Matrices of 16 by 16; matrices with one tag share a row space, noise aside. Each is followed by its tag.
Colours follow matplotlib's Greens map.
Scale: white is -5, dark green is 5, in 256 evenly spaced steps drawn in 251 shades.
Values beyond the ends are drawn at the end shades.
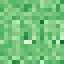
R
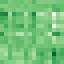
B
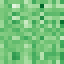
R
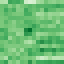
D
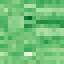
D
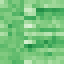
D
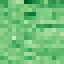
D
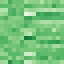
D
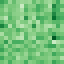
B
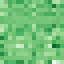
B
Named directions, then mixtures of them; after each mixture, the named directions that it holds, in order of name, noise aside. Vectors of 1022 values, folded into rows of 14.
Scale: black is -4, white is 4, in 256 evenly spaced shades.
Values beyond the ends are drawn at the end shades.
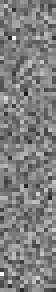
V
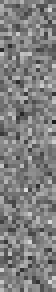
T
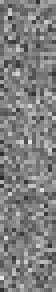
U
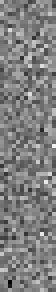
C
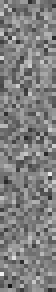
C, V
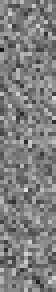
T, U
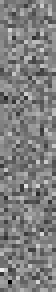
C, V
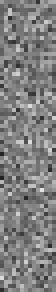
U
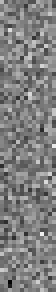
C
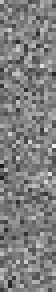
C, U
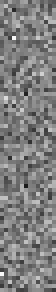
V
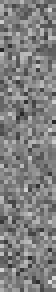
T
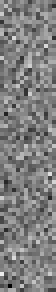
C, V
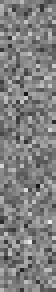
T, V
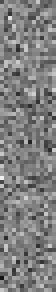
U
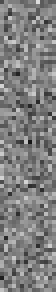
U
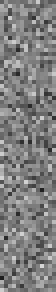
U
